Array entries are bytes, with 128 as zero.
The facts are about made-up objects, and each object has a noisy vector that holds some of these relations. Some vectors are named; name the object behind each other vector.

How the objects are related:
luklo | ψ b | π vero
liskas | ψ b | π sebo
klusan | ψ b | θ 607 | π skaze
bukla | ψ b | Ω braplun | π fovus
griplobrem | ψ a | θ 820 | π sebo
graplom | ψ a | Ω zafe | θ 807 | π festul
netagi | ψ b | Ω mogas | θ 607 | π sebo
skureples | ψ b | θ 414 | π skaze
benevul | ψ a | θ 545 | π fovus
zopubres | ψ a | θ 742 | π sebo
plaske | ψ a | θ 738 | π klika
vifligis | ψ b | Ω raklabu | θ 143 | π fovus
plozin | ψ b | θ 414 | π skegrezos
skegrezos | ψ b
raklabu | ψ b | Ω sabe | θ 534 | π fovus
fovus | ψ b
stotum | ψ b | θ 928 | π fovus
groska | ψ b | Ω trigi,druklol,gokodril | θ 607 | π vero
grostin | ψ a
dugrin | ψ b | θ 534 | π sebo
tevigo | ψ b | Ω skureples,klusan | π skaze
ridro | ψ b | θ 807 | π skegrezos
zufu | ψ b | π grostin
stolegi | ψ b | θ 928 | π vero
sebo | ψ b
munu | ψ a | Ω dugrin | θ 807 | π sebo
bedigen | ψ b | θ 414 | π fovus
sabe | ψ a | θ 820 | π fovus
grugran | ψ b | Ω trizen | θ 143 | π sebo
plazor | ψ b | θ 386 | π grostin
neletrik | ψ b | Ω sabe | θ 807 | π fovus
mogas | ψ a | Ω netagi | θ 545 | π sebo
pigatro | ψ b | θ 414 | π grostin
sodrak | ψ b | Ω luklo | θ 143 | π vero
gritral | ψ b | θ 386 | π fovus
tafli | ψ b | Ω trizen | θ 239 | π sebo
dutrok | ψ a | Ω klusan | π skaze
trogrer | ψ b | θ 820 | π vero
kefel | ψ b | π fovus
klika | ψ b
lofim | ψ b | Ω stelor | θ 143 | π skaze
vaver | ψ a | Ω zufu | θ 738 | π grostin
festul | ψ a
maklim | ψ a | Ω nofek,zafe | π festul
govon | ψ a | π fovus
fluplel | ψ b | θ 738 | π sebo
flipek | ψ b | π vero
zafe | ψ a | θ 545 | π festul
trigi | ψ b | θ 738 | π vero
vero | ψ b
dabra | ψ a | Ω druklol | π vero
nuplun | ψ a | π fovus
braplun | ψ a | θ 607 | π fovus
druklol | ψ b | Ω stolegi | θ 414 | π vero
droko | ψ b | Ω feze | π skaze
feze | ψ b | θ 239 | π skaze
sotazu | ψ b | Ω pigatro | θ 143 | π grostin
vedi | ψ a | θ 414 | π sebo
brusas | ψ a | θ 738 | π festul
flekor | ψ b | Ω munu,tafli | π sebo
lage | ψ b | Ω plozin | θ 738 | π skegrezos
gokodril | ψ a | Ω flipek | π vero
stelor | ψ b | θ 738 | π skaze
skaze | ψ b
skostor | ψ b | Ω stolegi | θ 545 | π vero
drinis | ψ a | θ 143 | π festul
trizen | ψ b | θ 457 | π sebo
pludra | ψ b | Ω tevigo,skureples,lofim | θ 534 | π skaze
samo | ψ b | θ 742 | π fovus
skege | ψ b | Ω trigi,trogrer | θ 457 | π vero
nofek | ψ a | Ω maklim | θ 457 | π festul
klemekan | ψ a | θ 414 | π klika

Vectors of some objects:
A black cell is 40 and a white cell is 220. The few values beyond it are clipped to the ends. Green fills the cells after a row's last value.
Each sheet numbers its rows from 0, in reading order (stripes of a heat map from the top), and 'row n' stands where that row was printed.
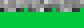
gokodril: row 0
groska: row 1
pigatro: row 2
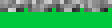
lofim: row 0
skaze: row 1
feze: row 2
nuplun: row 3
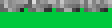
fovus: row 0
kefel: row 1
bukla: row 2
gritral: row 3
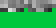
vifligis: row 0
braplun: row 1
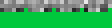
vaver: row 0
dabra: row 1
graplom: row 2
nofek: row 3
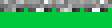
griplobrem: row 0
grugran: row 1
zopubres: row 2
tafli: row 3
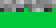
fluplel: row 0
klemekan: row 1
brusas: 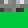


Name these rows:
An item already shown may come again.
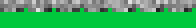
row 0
griplobrem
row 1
samo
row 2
fluplel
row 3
ridro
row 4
druklol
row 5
druklol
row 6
dugrin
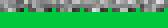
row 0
bedigen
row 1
braplun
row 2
griplobrem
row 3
trizen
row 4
tevigo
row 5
sebo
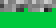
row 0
klika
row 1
munu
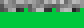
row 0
klusan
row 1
drinis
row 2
vedi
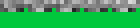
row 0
braplun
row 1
drinis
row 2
vedi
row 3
plaske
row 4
flekor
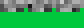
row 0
klusan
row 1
zafe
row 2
vedi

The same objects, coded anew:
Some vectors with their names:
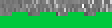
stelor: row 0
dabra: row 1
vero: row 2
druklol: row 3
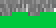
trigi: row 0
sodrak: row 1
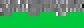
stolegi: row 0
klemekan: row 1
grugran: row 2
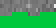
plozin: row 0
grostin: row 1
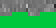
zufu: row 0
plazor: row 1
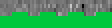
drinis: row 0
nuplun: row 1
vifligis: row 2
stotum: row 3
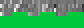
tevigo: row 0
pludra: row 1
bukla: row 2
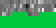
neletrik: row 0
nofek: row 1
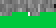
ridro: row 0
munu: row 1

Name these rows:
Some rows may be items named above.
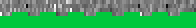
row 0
grugran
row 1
trogrer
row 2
maklim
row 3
sabe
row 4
graplom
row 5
munu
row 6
sabe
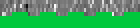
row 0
raklabu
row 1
trogrer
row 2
klusan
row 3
druklol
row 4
flekor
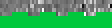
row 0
feze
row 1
maklim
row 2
gritral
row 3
tafli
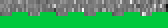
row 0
gokodril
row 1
fovus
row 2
skege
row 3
zafe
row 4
groska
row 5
raklabu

